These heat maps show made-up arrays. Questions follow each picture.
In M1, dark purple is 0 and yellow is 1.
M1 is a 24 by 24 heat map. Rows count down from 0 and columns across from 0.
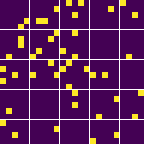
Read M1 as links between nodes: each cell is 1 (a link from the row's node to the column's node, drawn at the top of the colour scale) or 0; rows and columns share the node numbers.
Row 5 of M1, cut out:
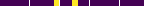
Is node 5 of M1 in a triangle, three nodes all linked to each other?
yes
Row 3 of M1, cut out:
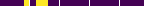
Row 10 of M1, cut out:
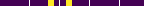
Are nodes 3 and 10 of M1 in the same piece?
yes
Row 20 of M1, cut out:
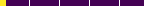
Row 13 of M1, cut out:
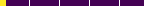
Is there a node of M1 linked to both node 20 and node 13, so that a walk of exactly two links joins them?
yes
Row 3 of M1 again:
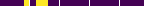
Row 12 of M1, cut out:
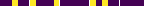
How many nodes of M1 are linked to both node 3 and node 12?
0
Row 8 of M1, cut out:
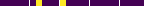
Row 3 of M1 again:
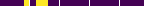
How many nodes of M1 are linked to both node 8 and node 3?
1
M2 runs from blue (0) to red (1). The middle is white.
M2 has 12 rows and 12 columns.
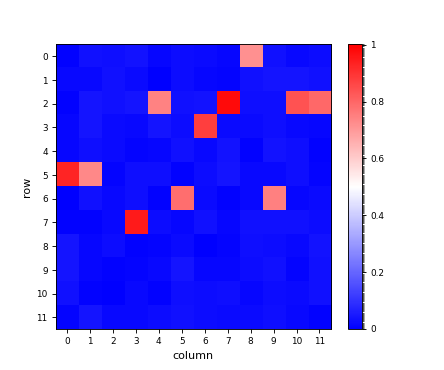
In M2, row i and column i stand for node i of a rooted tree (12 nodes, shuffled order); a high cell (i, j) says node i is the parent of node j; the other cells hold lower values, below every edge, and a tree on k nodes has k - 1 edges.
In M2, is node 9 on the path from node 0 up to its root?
no
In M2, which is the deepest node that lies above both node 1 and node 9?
6
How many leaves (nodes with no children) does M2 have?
6
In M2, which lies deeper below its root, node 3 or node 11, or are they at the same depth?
node 3
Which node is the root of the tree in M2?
2
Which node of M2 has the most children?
2
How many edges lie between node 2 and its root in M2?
0
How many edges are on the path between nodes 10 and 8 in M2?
7
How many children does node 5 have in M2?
2
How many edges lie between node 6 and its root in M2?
3
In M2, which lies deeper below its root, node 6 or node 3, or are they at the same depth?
node 6
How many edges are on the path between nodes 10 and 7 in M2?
2
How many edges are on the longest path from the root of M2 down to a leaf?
6
